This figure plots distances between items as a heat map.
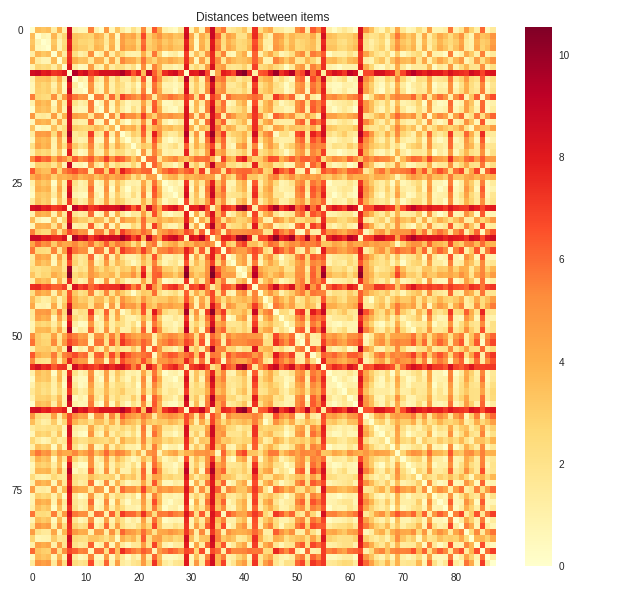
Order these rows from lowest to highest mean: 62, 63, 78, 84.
78, 84, 63, 62
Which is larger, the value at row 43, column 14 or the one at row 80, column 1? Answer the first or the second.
the first
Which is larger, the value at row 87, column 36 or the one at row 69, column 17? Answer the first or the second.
the first
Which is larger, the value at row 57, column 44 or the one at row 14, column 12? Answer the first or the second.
the second
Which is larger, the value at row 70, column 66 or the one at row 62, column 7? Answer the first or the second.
the first
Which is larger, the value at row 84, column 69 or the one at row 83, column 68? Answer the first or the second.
the first
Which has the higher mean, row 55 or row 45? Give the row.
55
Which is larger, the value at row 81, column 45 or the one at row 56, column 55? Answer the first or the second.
the second
